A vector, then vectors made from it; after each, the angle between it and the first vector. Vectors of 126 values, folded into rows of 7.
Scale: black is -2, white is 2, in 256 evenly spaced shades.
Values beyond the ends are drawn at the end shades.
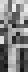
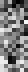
partly opposed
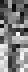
nearly opposite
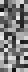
orthogonal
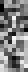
partly opposed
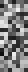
orthogonal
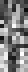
nearly opposite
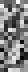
partly aligned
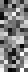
partly opposed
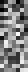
partly opposed
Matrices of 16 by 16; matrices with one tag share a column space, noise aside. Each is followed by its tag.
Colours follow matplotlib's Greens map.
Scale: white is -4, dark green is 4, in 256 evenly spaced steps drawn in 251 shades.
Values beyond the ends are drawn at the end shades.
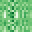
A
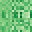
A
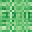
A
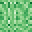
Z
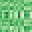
A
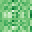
A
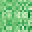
A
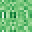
A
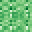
A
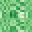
A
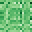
Z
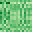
Z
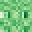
A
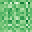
Z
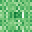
A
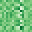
A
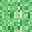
A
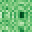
A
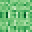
A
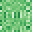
A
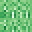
A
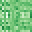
A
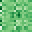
A
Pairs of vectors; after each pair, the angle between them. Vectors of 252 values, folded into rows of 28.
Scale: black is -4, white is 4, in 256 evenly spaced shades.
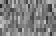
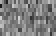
nearly parallel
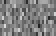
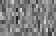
partly aligned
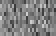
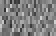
orthogonal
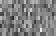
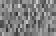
partly aligned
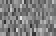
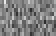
orthogonal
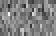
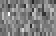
nearly parallel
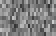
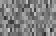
partly aligned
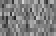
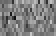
nearly parallel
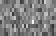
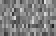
nearly parallel
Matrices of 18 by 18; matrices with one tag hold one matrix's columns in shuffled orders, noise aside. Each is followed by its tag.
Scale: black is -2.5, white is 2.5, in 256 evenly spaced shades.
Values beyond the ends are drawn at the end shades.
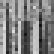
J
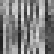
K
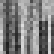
J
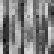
K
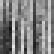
J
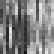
K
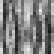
K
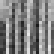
J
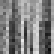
J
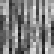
K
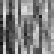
K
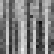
J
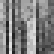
J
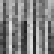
J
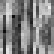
K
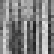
J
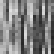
K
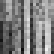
J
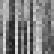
J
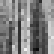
J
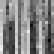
J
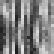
K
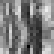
K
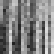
J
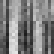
J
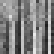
J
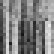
J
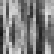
K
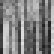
J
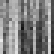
J
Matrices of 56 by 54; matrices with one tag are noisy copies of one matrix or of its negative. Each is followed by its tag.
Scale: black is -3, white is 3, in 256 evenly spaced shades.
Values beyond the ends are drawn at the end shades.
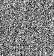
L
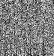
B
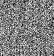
L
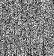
B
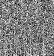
B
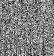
B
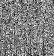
B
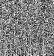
B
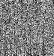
B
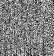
B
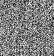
L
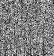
B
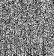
B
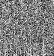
B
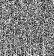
B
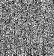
B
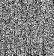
B
